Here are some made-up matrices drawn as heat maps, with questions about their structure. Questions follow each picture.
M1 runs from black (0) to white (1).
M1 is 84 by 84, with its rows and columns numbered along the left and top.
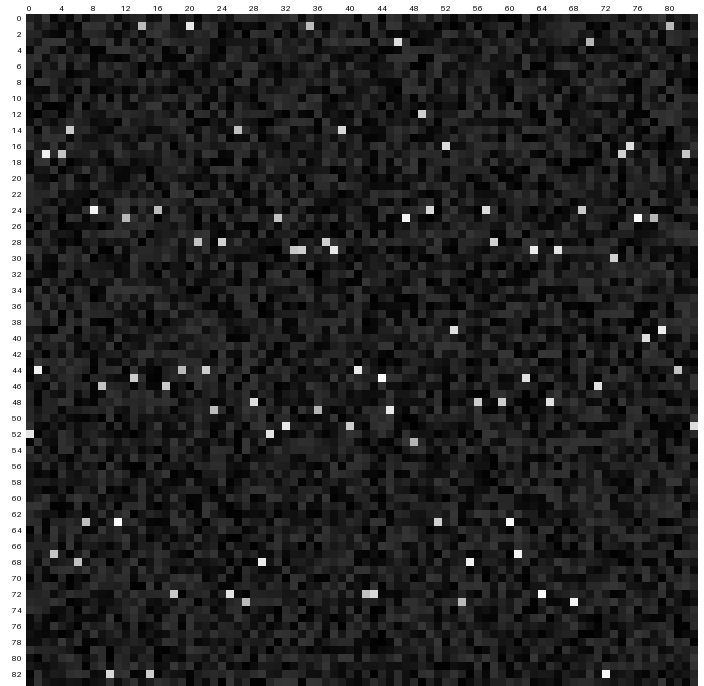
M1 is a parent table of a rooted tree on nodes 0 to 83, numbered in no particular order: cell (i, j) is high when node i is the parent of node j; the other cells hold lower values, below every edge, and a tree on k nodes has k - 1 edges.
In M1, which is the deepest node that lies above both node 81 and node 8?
44
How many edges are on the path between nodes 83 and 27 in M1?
6
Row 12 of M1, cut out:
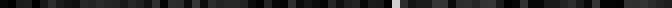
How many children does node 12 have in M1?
1
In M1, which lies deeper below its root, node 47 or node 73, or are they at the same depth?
node 73
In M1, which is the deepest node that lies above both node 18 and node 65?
72
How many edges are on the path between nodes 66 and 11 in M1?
3
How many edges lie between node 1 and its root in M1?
11
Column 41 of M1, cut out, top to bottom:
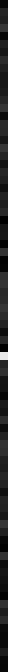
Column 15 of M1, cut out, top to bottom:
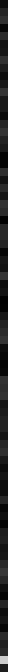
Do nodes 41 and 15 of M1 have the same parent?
no
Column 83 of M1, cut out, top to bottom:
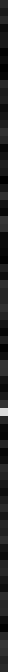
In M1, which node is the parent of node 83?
51
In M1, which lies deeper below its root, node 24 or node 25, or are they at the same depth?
node 24
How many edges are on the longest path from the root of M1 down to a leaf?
27
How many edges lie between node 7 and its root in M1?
25
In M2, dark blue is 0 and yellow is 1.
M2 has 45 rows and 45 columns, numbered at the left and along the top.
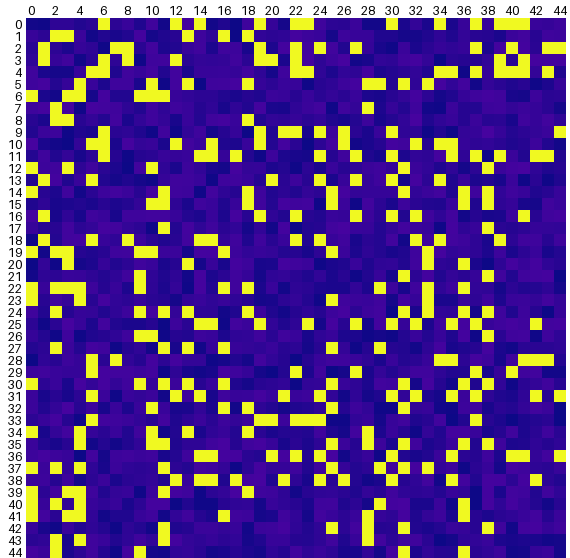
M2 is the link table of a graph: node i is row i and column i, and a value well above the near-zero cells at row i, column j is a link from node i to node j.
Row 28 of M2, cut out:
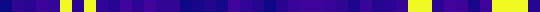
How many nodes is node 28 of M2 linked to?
7
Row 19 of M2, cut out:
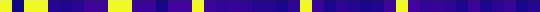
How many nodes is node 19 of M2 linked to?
8
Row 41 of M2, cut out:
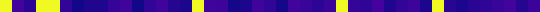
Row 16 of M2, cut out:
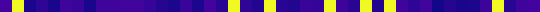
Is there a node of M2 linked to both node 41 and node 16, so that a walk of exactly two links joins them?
no
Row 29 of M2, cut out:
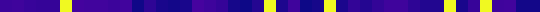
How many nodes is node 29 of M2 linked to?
5
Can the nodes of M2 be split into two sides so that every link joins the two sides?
yes
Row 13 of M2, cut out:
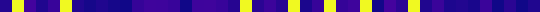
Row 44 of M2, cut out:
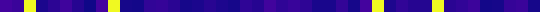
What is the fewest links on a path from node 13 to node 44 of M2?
3
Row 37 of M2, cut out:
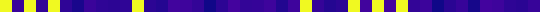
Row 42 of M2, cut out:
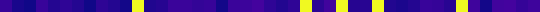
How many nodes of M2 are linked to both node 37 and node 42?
3
